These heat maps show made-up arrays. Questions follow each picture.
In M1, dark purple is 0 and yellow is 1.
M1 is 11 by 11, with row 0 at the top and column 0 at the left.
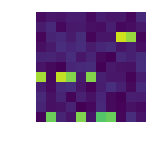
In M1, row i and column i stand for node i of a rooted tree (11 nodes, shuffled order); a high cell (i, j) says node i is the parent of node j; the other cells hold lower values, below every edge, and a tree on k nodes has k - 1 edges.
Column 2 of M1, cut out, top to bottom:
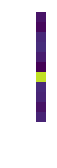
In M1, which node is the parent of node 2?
6
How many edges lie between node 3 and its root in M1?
2
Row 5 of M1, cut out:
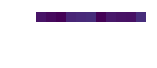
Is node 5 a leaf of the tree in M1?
yes
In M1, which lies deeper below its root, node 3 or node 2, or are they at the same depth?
the same depth
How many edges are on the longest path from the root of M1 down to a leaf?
3
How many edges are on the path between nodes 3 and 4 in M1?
3
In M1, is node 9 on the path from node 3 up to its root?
no
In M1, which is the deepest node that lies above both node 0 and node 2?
6
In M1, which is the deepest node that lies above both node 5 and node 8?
6
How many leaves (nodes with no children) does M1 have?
8
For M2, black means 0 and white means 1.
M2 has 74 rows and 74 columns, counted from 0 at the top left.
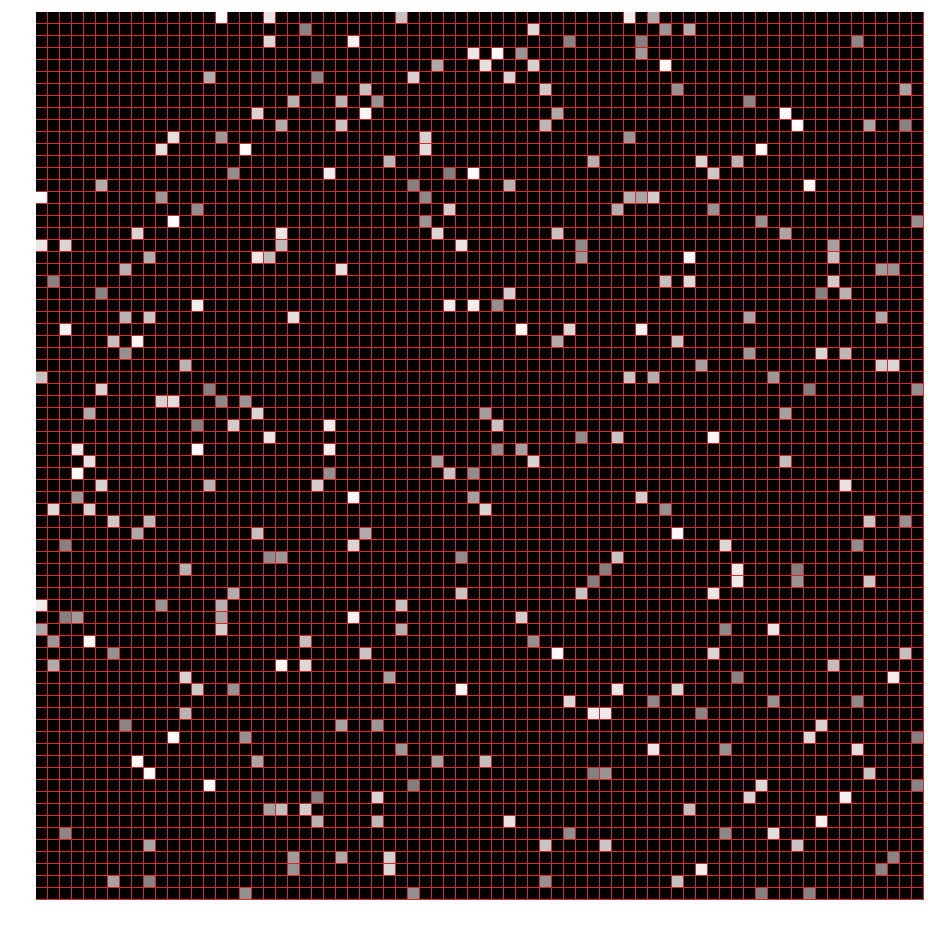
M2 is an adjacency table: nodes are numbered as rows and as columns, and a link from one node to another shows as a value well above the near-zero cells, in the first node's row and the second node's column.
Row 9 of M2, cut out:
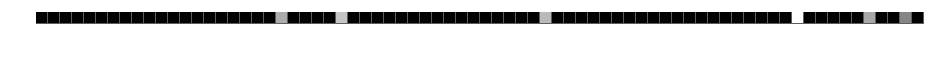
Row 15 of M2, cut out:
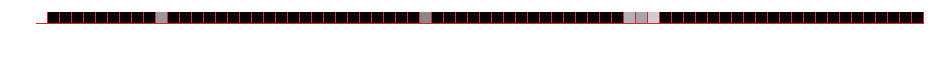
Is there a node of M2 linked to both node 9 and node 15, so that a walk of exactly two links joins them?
no
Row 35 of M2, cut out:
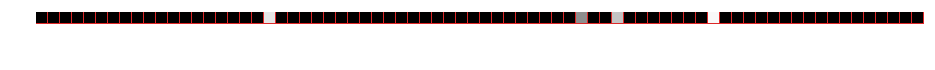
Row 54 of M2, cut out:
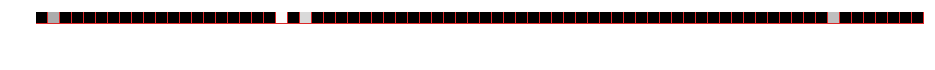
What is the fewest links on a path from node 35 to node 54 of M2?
3
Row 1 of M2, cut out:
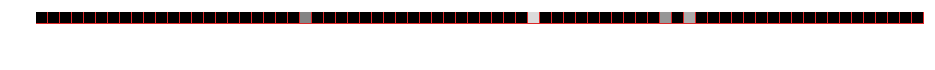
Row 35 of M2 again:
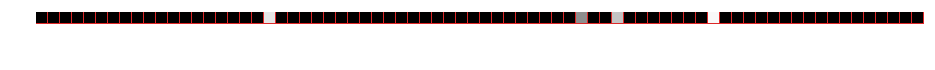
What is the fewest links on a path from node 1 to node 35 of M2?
4
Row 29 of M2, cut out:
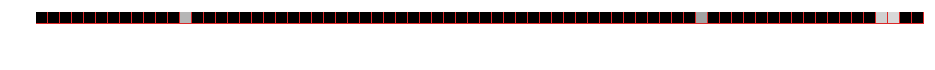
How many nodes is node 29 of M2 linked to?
4
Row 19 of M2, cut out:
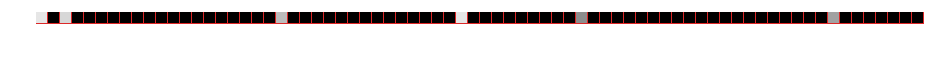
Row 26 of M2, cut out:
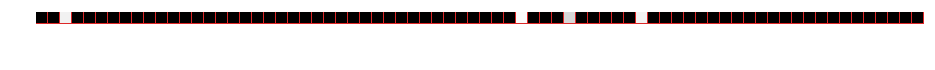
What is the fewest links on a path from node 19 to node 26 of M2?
2
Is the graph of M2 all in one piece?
yes
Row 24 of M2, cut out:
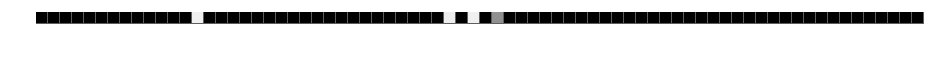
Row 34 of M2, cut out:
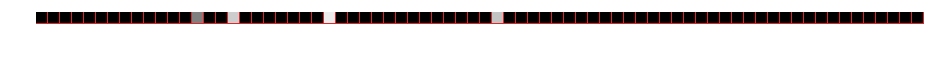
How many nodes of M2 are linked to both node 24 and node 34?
2
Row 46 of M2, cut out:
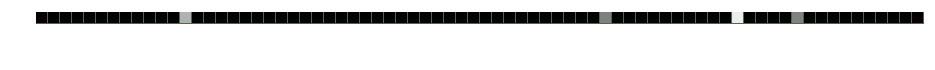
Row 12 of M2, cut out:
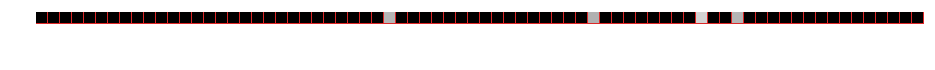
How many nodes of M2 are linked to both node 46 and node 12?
1
